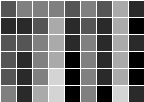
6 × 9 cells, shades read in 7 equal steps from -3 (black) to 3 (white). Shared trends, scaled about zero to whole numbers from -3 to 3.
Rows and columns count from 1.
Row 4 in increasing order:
-3 -3 -2 -2 -1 0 0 1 1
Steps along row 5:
down up up down up down up down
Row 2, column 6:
-1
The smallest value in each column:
-2 -2 -1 0 -3 -1 -3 1 -3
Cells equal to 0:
12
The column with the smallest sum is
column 9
